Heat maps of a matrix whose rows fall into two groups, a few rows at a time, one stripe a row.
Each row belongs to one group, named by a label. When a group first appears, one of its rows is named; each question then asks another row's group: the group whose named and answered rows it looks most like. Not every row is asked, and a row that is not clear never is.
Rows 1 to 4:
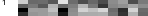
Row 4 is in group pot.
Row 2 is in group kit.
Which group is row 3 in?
pot
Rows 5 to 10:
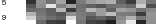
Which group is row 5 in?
pot
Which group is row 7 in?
kit
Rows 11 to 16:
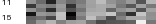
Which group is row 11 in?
kit
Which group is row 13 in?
kit
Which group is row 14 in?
pot
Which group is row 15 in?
kit
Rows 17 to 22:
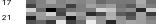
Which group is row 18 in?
pot
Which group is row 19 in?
kit
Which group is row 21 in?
pot
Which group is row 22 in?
kit
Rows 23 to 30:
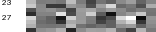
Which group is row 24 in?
kit
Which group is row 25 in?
pot
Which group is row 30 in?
pot
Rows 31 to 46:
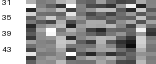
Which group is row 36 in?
kit
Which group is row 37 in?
pot
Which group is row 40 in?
pot
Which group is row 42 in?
pot
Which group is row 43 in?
pot
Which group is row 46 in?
pot
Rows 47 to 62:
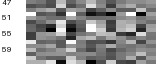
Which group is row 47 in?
kit
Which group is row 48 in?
kit
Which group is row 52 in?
kit
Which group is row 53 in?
kit
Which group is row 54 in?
kit
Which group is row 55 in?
pot
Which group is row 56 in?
pot
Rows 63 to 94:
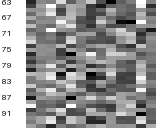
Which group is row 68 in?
pot
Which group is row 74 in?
pot
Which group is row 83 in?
pot
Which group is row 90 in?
kit
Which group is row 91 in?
kit
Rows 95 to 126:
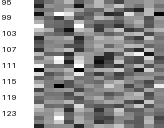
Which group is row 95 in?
kit
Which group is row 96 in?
pot
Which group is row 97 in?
pot
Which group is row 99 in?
kit
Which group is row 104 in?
pot
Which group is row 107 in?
pot
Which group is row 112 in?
pot
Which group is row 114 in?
kit
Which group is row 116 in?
kit
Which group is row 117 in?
pot
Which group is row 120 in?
pot
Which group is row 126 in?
pot
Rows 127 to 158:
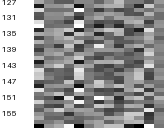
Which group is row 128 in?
pot
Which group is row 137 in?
pot
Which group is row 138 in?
kit
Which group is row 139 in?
pot
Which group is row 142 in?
pot
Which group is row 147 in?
kit
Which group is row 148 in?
pot
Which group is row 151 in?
kit
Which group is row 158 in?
pot
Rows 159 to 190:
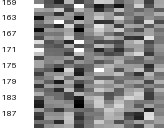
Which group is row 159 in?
kit
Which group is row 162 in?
kit
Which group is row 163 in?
pot
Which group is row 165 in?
kit
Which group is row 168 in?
pot
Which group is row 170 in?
kit
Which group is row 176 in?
kit
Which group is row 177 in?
pot
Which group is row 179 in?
kit
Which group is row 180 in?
pot
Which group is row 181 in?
kit
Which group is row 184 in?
pot
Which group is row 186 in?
kit
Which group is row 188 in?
pot
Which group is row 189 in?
kit
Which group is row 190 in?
pot
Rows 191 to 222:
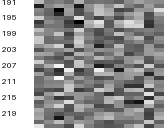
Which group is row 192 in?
pot
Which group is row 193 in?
kit
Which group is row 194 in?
kit
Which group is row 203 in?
pot
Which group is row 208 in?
kit
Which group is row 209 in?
kit
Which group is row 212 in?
pot
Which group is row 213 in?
kit
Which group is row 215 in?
kit
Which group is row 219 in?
kit
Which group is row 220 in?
kit
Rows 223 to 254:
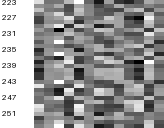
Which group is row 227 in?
pot
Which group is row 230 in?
kit
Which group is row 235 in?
pot
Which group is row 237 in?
kit
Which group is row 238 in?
pot
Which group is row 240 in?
pot
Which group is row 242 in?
pot
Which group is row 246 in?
kit
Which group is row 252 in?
pot
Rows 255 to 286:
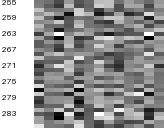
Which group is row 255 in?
kit
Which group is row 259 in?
kit
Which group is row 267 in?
kit
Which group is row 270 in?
kit
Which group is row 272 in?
kit
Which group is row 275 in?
pot
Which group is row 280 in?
pot
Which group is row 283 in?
kit
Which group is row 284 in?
kit
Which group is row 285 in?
pot
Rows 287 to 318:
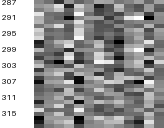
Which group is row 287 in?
kit
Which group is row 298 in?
kit
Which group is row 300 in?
kit
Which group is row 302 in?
kit
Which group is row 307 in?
pot
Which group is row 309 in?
kit
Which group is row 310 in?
pot
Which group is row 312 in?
pot
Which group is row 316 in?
pot
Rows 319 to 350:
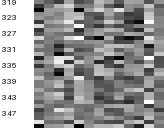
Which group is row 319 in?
kit
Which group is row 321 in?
pot
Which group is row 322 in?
pot
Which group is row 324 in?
pot
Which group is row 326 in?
pot
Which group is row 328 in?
pot
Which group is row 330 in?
kit
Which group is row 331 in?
kit
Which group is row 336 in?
kit
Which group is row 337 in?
kit
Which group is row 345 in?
kit
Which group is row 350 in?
pot
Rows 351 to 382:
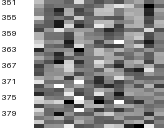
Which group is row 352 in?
kit
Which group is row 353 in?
kit
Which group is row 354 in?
kit
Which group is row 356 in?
kit
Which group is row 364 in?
kit
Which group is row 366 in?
kit
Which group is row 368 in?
pot
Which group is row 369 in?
pot
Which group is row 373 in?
kit
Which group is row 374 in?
kit
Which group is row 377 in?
pot
